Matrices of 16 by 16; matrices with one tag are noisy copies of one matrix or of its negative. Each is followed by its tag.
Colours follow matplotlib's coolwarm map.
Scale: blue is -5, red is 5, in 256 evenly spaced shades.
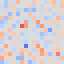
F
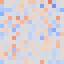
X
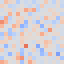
F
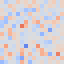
F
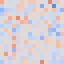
X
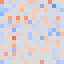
X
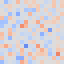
F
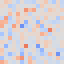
F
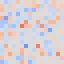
F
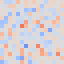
F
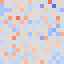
X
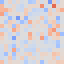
X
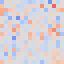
X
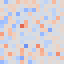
F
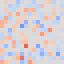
F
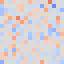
X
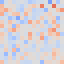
X
